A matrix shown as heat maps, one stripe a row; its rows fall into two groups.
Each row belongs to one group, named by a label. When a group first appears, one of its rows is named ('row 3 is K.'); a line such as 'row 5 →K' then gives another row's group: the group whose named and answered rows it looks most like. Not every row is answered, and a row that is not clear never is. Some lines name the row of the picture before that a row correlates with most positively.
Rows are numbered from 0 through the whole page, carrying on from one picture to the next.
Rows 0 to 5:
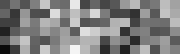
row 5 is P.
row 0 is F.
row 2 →F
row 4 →P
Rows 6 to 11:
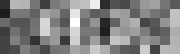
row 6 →P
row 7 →F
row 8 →F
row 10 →F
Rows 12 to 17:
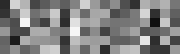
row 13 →P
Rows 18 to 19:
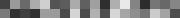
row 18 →F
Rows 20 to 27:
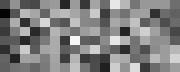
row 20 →F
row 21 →P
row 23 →P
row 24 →F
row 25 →P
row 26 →F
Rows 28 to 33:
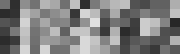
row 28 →F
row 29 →P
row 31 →P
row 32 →P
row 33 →P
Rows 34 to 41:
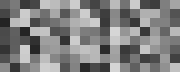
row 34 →F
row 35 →P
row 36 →P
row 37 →F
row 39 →P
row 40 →P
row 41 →F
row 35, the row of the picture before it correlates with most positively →31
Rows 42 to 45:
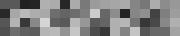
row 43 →P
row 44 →F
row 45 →F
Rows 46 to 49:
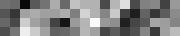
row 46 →F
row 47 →P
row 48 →P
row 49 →P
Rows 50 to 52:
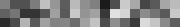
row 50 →F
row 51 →F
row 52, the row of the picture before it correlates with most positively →48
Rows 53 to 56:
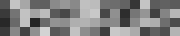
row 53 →P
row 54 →P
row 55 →P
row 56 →F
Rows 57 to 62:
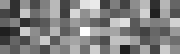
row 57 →P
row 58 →P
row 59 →F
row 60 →P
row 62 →P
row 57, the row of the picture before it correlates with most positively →54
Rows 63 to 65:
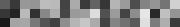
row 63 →F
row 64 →P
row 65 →P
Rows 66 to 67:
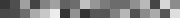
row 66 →P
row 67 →F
